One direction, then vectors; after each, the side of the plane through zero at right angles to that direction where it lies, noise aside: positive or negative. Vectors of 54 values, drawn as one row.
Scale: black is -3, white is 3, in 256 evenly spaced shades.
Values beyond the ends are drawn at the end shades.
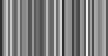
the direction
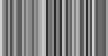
negative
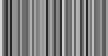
negative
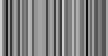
negative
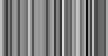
negative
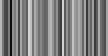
negative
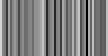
negative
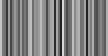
negative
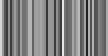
negative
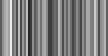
positive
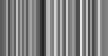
positive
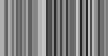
negative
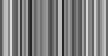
positive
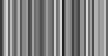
positive
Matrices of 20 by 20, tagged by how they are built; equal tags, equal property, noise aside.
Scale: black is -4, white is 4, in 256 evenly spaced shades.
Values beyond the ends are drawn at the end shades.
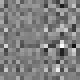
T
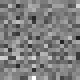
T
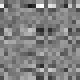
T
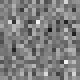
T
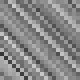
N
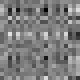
T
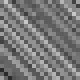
N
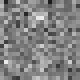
T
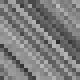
N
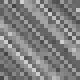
N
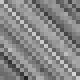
N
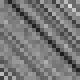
N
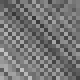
N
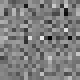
T
